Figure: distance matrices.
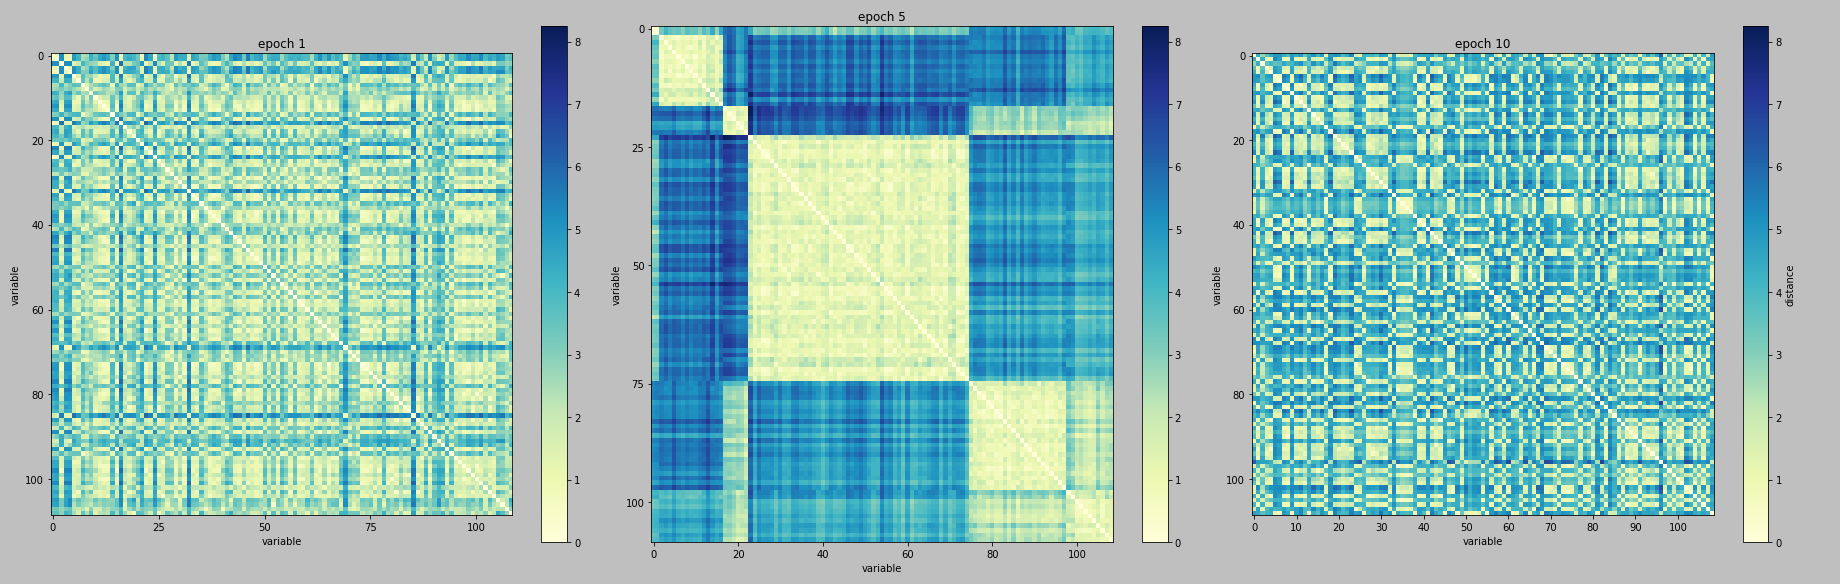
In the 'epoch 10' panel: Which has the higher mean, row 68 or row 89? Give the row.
68
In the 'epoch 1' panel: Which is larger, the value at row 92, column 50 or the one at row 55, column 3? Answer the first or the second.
the second
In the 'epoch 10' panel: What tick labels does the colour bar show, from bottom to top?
0, 1, 2, 3, 4, 5, 6, 7, 8
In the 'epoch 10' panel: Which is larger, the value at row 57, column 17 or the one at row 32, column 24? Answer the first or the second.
the first
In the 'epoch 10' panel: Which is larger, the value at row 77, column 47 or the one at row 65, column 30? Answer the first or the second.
the second
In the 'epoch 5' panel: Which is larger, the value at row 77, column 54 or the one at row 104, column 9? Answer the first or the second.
the first
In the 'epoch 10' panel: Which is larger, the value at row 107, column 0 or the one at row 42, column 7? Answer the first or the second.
the first
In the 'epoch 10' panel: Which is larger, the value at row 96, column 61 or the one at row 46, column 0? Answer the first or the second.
the first
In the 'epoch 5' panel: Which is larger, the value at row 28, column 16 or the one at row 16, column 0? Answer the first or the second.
the first
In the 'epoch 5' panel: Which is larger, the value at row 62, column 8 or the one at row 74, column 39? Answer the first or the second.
the first
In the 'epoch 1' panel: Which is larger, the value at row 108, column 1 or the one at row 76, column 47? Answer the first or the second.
the first
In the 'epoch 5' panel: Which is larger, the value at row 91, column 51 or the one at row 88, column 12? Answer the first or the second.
the second
